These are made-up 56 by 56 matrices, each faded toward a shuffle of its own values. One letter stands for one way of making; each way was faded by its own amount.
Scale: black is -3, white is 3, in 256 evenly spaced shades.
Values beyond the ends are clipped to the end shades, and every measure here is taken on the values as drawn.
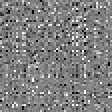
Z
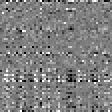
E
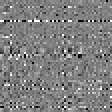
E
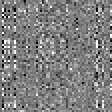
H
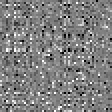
Z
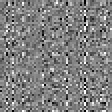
H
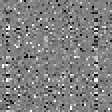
Z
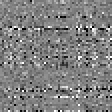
E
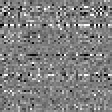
E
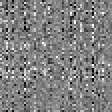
H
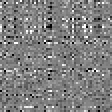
E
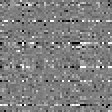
E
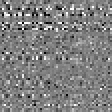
E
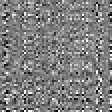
H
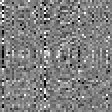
H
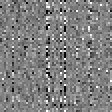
H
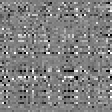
E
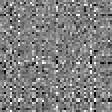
H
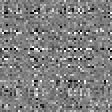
E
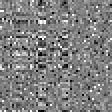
Z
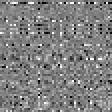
E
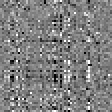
H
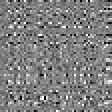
E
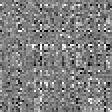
H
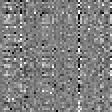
H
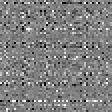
E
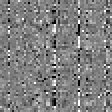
H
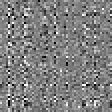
H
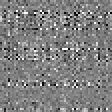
E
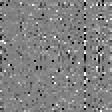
Z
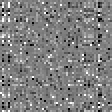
Z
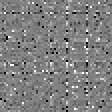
Z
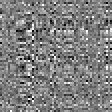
H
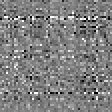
E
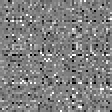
Z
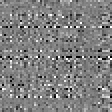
E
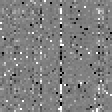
Z
